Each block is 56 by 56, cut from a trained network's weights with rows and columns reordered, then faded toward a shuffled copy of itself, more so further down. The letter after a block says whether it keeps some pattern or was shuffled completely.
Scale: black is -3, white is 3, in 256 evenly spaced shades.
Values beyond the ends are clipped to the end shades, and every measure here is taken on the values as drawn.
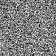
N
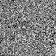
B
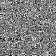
B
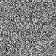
B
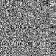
B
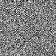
B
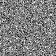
N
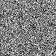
N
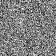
N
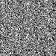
B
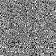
B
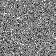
N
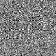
B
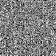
B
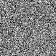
N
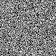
N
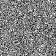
N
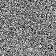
N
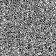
N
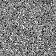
N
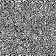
B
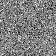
N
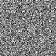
B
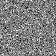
N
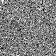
N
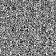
B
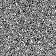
N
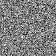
N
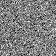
N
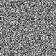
B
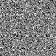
B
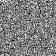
N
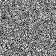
N
